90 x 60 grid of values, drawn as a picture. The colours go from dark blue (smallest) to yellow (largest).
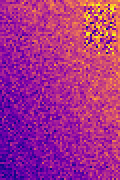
Slope: up to the top right. Stripes: none. Ninth with the lowest average: bottom left. Roughest part: top right. Ninth with the highest average: top right. Odd patch: rougher, in the top right. Grain: fine. Average level on the scale: 40%.
